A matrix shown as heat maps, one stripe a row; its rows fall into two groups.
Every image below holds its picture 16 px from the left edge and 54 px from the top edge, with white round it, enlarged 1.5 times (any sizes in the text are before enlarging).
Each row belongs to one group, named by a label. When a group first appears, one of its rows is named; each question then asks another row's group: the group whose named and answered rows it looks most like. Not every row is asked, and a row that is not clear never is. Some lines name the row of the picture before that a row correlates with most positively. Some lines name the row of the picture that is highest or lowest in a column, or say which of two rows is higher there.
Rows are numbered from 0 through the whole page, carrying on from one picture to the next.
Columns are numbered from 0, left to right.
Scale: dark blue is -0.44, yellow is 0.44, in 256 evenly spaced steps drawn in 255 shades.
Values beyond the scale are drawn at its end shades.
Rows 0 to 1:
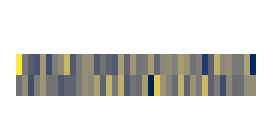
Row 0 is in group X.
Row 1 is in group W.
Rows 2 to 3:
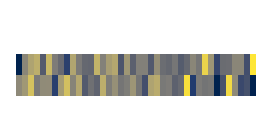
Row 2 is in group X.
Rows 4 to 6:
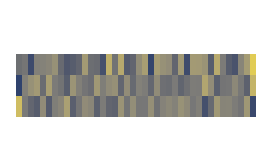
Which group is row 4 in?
W
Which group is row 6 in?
X
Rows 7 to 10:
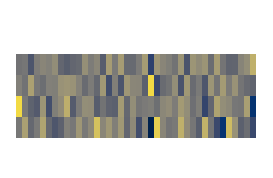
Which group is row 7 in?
W
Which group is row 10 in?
W
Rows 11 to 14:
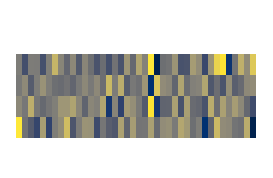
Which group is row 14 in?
X
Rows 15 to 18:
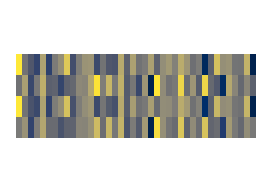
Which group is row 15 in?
X
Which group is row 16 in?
W
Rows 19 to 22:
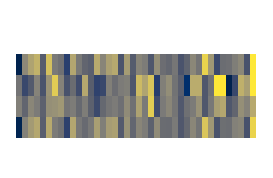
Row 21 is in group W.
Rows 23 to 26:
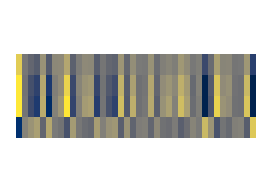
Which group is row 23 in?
X
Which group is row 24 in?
X
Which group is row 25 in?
X
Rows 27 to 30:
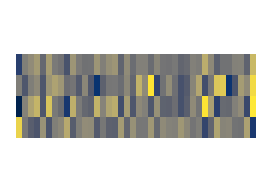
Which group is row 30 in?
X
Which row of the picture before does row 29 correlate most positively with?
26
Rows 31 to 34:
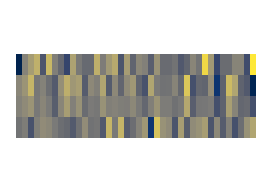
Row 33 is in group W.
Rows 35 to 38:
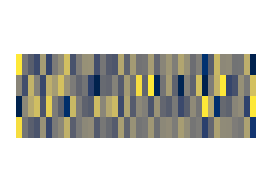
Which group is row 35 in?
X
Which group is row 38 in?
X
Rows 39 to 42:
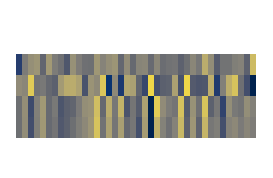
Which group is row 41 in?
W
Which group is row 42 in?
W
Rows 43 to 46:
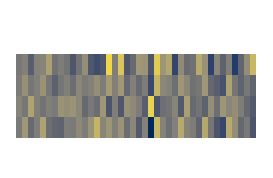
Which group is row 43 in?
W
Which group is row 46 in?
W
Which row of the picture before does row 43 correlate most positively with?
41
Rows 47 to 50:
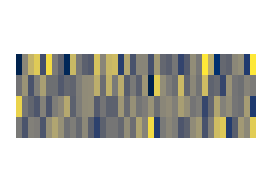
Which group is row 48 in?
W
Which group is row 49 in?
X
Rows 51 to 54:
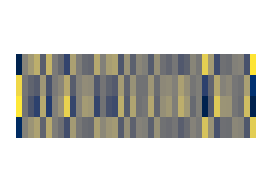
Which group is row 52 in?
X
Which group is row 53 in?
X
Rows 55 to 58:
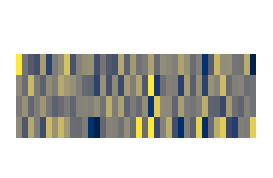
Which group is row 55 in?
X
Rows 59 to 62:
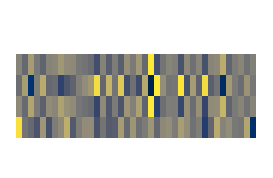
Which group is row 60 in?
W
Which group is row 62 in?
X
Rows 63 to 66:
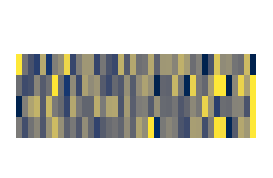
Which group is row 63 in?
X
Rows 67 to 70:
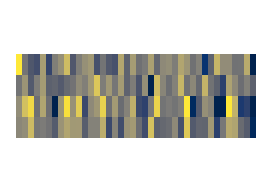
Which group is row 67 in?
X
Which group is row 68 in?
W
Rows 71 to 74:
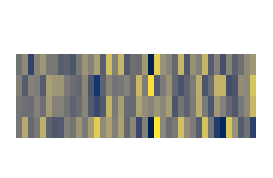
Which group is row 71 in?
W
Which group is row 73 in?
W
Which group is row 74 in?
W
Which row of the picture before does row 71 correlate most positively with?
68
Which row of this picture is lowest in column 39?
74
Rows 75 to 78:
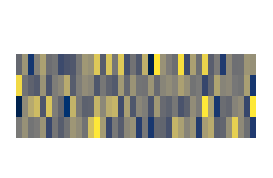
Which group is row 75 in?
W
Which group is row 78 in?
W
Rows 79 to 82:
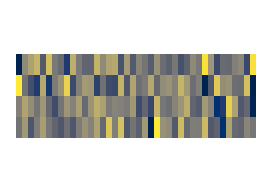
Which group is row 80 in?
X
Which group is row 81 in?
W
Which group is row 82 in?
W
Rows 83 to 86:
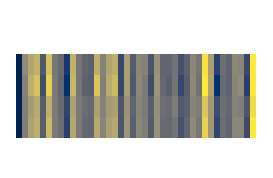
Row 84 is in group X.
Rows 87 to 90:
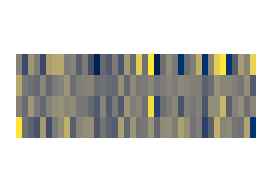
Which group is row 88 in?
X
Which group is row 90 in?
X
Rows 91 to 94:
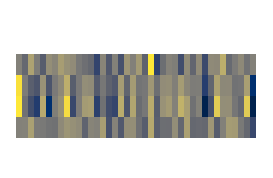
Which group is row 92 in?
X
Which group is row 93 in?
X
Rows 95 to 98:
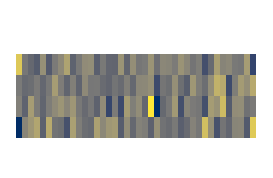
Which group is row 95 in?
X
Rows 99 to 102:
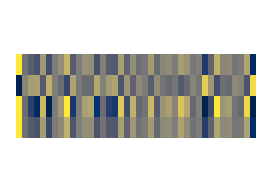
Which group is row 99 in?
X
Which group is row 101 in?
X
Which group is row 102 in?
X
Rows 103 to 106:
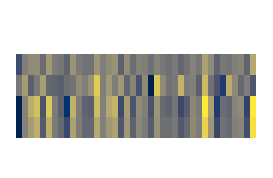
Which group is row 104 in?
W
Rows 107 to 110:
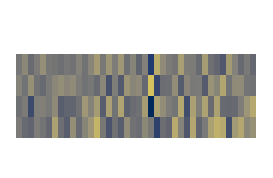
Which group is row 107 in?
W
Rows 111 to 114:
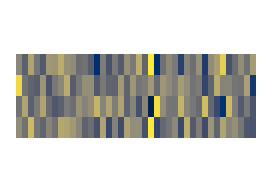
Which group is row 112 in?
X
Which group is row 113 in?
W
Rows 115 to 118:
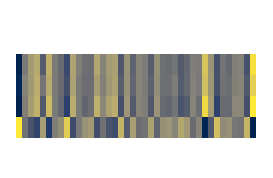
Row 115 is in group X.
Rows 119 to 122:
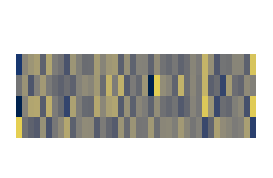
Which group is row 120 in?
W
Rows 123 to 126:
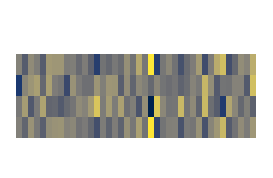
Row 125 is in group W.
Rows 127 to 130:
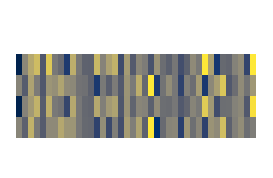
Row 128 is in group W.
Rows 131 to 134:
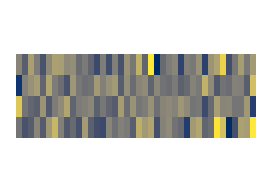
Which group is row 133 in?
X
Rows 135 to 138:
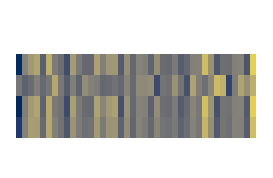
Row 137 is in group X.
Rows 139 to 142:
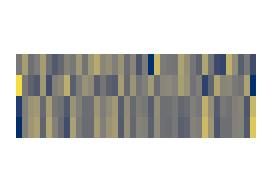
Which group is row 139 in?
W
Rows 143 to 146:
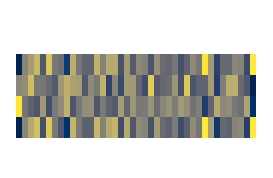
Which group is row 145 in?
X
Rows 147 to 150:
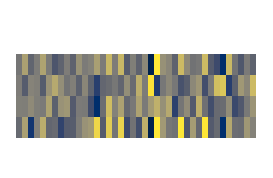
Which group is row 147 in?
W
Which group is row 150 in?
W
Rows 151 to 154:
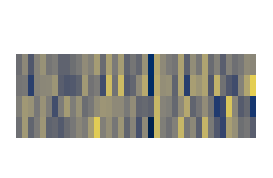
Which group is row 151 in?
W
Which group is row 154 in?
W
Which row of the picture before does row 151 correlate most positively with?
150
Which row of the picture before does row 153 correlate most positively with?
147
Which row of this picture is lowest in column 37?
153
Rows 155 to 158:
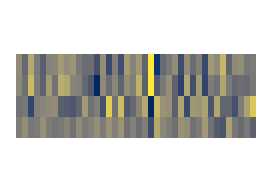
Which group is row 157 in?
W
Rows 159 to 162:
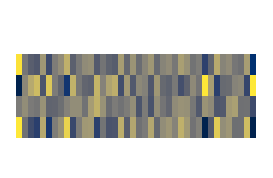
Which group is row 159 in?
X
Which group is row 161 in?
W
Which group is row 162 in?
X
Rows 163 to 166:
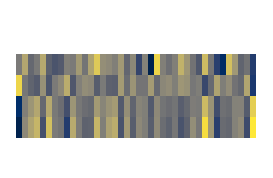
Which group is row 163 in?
W
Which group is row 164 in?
X
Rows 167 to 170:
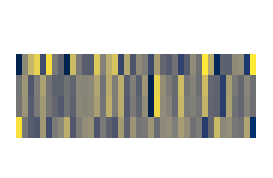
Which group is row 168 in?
W
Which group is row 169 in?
W
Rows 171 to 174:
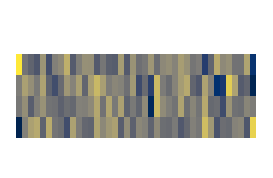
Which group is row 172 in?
W
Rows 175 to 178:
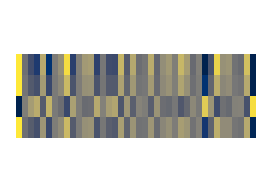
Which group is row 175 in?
X
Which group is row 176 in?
X
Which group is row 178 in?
X
